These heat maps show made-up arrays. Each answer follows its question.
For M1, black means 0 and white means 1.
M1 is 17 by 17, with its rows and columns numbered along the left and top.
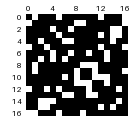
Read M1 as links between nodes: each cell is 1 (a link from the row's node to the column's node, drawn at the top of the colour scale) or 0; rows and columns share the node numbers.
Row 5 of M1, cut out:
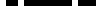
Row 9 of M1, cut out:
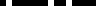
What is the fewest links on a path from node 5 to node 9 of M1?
2
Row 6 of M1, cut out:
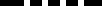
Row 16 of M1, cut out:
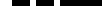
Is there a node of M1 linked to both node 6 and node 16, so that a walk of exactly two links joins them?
no
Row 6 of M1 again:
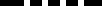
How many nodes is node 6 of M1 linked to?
4
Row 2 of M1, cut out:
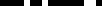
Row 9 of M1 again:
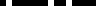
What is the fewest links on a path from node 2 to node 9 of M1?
4
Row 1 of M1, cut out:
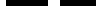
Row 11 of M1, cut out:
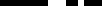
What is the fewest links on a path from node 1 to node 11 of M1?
2
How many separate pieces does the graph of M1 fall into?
1
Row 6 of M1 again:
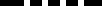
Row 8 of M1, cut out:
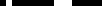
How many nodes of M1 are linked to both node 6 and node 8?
1
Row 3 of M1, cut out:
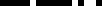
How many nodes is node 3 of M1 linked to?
4
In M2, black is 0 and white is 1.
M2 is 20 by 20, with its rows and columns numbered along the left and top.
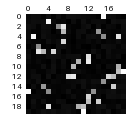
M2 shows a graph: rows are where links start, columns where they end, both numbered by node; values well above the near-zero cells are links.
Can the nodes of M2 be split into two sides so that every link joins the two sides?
yes
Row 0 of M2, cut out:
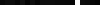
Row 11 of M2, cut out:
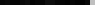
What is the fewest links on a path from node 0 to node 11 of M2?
4
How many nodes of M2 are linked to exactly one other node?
8
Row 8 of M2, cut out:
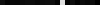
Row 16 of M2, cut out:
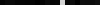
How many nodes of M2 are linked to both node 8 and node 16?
1
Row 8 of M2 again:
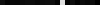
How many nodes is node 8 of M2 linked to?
1
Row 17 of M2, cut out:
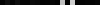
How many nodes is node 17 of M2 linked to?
2
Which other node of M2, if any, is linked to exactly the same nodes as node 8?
node 16
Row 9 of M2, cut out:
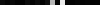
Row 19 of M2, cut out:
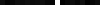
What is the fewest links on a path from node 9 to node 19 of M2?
4
